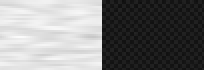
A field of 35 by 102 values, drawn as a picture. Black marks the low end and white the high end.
The table splits into one row of 2 panels. Panel 1,1: very high, streaked across, faint in contrast. Panel 1,2: very low, checkered, faint in contrast.
